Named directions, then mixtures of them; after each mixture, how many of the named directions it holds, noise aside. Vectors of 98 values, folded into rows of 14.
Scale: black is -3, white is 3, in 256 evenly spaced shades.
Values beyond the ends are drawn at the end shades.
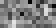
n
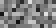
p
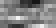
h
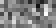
three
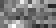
three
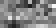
two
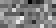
three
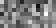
three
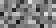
one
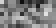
three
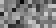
two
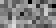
one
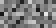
one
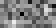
one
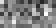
three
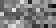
three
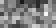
three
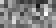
three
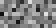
one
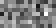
two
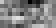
two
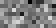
three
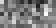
three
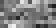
three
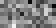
one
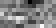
two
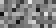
one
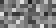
one
